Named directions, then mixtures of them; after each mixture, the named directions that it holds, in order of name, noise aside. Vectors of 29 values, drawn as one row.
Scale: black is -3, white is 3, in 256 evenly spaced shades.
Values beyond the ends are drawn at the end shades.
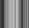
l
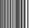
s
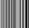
s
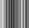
l, s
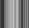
l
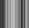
l, s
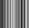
l, s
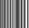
s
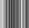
l, s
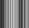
l, s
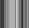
l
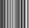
l, s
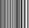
s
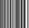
s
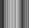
l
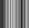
l, s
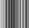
l, s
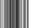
l, s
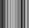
l, s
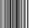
l, s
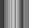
l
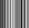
l, s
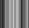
l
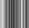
l, s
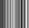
l, s
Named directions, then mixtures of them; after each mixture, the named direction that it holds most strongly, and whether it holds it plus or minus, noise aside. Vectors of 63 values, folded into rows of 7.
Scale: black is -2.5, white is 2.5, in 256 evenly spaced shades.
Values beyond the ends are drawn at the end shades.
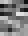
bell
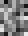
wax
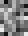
wax, plus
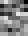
bell, plus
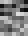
bell, plus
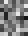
wax, minus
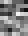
bell, plus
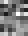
bell, plus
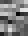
bell, minus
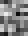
bell, minus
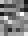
bell, plus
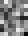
wax, minus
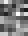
bell, plus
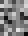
wax, minus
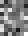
wax, plus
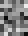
wax, minus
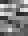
bell, minus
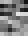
bell, plus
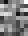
bell, minus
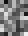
wax, plus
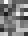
wax, minus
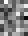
wax, minus
